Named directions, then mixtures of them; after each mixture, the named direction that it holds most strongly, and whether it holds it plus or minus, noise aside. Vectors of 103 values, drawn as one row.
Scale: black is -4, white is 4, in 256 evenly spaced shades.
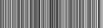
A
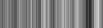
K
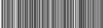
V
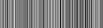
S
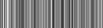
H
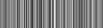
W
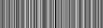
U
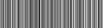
A, plus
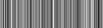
H, minus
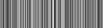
W, minus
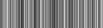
A, plus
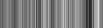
K, plus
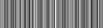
U, minus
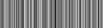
U, plus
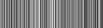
A, minus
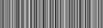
U, plus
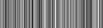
U, minus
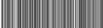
V, plus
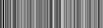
H, minus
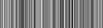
H, plus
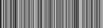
V, minus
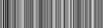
H, minus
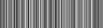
U, plus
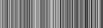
S, plus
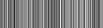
S, minus
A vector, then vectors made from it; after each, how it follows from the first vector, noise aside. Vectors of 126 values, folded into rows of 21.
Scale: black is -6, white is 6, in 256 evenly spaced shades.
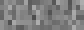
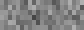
sign-scrambled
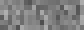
wrapped around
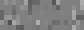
partly zeroed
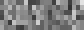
scaled up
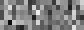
scaled up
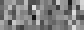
scaled up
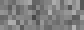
sign-scrambled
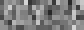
scaled up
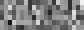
scaled up
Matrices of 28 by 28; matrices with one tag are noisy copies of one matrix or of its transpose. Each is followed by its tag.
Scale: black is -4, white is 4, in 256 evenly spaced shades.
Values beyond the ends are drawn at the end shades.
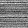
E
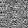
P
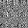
P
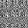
P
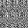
P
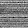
E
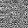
P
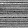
E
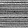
E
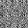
P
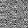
P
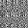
P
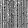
E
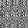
P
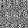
P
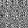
P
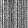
E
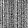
E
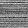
E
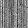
E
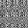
P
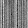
E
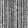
E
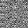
P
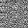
P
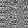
P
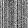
E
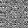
P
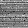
E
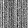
E
